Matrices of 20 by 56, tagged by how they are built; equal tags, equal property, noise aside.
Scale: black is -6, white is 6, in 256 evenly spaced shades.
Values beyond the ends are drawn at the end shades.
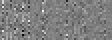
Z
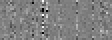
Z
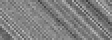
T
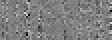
Z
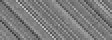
T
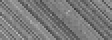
T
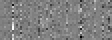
Z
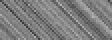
T
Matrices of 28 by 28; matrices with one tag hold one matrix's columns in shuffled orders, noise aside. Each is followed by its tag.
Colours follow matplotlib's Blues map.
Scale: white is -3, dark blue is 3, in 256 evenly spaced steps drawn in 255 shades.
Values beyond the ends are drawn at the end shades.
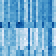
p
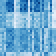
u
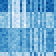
u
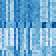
p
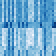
p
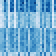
u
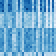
u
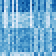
u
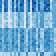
u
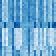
p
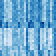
p
